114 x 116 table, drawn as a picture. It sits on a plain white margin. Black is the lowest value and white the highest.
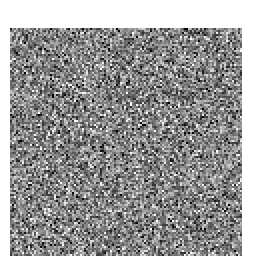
Mirror symmetry: none. Average level on the scale: 50%. Stripes: none. Seam: none. Histogram: bell-shaped. Grain: fine.
